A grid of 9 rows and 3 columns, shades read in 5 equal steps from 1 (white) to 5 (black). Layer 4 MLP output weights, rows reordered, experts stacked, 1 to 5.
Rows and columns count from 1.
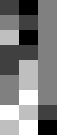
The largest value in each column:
4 5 5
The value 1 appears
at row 7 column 2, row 8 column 1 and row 9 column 2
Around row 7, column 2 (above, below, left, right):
2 2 3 3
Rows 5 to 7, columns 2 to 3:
2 3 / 2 3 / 1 3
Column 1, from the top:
4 3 2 4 4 3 3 1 2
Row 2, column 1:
3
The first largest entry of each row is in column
2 2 2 1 1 1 1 3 3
